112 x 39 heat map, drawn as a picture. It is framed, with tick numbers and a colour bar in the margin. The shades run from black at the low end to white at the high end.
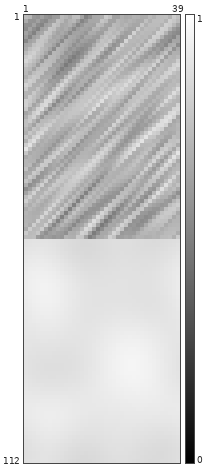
The table splits into 2 rows of 1 panel. Panel 1,1: high, slanting up to the right. Panel 2,1: very high, smooth, faint in contrast.
